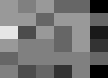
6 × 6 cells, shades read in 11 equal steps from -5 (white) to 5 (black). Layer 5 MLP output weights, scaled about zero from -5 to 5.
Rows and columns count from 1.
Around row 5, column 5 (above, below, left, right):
-1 0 0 1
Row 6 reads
0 2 1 3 0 5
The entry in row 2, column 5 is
-1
